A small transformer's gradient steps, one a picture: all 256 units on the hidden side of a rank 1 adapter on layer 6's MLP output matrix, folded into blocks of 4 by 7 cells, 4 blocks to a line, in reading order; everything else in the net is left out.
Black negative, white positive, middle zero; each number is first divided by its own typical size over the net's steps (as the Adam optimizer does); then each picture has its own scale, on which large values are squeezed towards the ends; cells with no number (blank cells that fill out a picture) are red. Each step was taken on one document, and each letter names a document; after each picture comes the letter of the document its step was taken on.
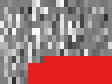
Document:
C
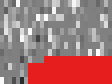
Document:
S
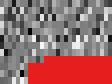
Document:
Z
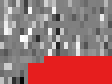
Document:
S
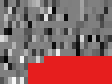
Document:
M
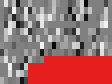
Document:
Z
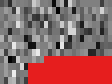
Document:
C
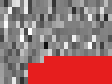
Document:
S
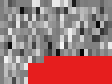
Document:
C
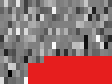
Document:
M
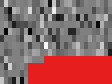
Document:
S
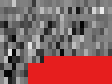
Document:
C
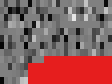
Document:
Z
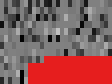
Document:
M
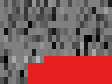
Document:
M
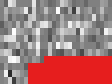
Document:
C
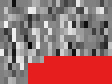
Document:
C
